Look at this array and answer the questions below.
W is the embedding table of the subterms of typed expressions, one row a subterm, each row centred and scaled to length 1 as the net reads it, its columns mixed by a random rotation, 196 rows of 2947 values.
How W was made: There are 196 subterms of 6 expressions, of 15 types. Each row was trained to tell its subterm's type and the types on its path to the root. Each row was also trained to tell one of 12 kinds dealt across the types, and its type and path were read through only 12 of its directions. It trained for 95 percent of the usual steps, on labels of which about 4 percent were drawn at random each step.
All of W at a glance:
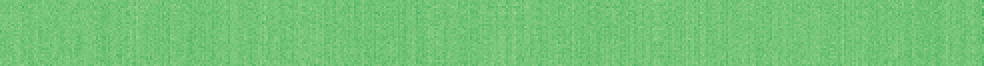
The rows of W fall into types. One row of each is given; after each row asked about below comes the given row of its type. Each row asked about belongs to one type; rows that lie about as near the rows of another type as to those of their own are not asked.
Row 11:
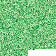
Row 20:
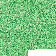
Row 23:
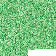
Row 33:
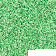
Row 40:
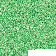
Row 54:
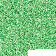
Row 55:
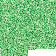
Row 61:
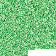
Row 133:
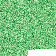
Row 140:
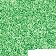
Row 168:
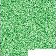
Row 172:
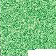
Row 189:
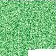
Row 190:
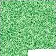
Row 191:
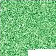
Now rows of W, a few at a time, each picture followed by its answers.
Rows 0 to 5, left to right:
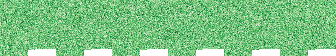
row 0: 54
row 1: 33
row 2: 191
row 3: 190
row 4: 40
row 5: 11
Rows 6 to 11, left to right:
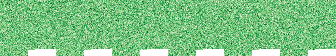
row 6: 191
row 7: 190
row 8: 61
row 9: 55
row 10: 55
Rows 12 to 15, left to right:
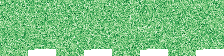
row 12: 168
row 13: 140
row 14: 23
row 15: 54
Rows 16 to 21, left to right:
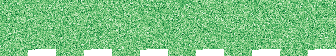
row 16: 140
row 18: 168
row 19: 61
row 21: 133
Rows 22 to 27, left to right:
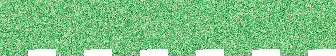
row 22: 20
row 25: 140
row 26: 168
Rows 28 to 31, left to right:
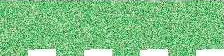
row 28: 133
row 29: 190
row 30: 55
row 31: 33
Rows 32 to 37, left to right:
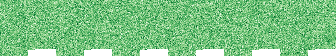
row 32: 40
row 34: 54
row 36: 23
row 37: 40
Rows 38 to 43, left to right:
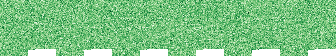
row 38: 55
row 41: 172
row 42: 40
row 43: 33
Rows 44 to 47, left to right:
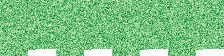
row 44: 140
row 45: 191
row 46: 191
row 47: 11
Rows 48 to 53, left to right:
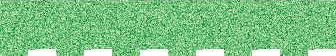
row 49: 55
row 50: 11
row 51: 190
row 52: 172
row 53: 189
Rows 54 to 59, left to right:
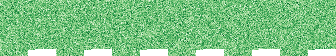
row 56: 168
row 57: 190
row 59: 133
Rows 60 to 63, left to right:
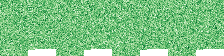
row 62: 140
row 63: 23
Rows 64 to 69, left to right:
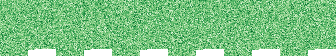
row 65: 33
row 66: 172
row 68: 54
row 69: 55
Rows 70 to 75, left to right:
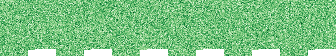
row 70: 55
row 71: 33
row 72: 190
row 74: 11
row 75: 33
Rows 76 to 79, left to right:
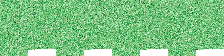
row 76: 168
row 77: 133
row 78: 168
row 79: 55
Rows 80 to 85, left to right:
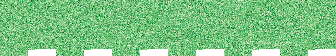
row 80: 172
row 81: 20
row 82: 191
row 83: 20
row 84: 133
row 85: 140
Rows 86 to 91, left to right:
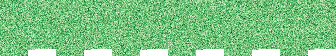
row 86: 190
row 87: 189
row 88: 140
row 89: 191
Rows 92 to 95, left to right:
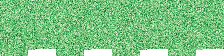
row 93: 189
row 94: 40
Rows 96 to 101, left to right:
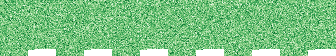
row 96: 172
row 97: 40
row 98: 61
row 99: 191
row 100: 140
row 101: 40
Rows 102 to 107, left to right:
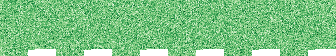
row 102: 23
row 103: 20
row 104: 168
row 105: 168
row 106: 11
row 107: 189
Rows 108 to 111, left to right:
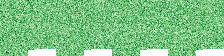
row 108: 55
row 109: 55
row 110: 189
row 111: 54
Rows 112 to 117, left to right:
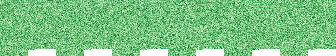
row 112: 20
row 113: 191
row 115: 23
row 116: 40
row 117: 190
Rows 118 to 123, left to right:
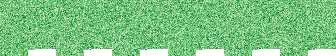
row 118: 189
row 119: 191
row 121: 140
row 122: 172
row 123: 40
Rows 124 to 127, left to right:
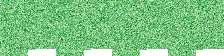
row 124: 23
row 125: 168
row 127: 172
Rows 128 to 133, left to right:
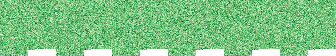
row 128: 172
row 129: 40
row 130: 61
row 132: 140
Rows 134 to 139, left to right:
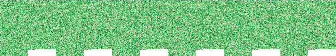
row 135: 23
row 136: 172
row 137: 54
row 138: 168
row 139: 55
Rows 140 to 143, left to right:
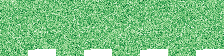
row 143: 140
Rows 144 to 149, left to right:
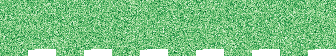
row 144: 20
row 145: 23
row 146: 133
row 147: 55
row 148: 168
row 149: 61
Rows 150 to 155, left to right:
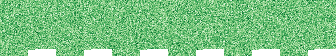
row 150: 189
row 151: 140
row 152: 40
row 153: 55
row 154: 61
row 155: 23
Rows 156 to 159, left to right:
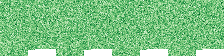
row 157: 20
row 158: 189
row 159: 168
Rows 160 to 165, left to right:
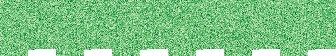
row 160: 172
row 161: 61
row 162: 23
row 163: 140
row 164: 20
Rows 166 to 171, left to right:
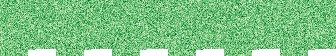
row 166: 23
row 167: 172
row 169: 54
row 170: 61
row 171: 168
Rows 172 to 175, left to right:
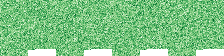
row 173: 40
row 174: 33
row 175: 168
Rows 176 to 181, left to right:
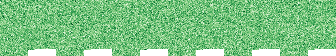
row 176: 140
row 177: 54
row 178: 33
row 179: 191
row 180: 54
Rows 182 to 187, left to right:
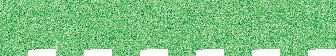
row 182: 40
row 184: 190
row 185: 40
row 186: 54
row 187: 54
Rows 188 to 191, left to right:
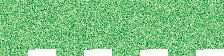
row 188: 23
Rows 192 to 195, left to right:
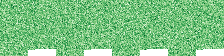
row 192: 55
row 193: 61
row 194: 11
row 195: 54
